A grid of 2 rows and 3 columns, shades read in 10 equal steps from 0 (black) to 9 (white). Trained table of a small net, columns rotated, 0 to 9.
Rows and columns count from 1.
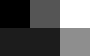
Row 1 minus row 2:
-1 2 4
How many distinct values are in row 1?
3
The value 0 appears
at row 1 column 1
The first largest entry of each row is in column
3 3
